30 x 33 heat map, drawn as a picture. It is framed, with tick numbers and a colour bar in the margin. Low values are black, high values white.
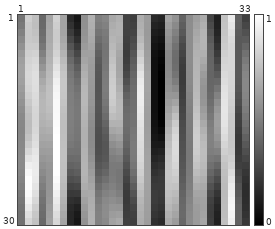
Stripes running up and down repeat 8 times from left to right. The middle left is the ninth with the highest average. Streaks run downward.
